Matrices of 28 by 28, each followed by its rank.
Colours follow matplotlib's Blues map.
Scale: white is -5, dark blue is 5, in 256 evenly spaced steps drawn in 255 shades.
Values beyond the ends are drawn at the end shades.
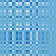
one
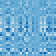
two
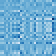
two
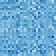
five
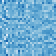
five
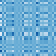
one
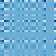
one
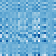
two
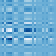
one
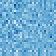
five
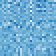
five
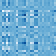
two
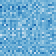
five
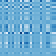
one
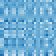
two
